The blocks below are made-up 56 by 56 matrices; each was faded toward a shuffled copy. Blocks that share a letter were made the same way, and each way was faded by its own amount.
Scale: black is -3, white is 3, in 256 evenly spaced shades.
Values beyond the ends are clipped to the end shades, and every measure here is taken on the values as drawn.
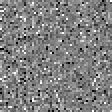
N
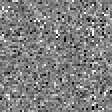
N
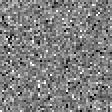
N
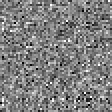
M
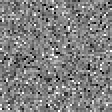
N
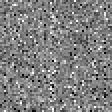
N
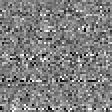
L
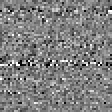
L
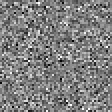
M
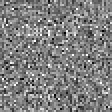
M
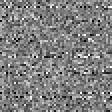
L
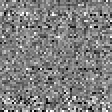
L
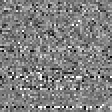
L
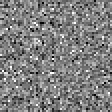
M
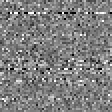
L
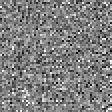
M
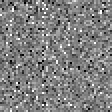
N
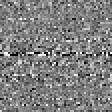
L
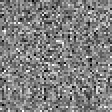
M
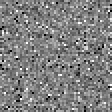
N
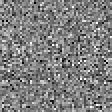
M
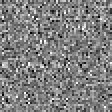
M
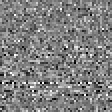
L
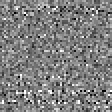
L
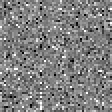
N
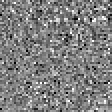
M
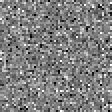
N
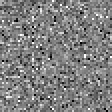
N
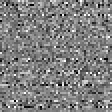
L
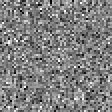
M
